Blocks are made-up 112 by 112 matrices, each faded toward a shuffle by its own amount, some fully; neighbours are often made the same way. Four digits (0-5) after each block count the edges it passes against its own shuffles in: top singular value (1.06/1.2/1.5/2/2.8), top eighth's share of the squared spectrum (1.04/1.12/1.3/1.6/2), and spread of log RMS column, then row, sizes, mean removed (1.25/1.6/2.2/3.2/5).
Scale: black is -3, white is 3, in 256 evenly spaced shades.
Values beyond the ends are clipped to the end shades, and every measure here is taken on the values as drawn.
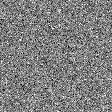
0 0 0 0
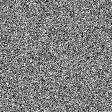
1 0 0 0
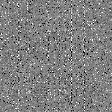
4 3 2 0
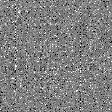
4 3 2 1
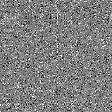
3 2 2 1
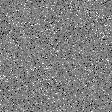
0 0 0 0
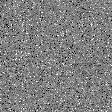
0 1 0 1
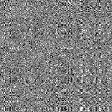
5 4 3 2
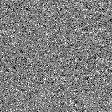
3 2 0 1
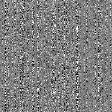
2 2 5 0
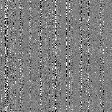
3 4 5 0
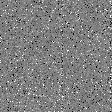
1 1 1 0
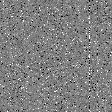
2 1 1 0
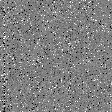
2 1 1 0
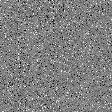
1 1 1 0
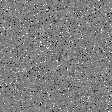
0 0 0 0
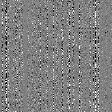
3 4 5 0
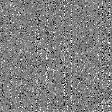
2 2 3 0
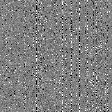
2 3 4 0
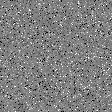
0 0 0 0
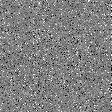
1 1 1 0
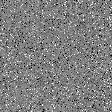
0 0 1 0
